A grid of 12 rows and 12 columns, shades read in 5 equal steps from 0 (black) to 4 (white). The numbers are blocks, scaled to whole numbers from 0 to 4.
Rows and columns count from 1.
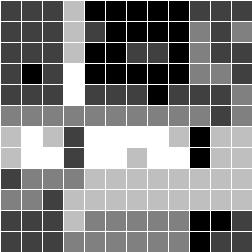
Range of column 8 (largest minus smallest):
4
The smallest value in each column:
1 0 1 1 0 0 0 0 0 0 0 1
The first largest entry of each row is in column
4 4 4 4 4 1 2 2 5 4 4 4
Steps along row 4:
down up up down same same same same up same down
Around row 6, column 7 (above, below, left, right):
1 4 2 2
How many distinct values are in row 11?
4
